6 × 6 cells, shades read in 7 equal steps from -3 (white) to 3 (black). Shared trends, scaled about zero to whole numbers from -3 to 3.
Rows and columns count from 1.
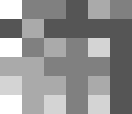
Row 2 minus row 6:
4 0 3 1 3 0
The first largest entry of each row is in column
4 1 6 6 6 6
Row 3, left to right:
-3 0 -1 0 -2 1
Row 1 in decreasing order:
1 0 0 0 -1 -3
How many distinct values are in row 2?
2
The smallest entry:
-3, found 3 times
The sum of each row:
-3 4 -5 -1 -4 -7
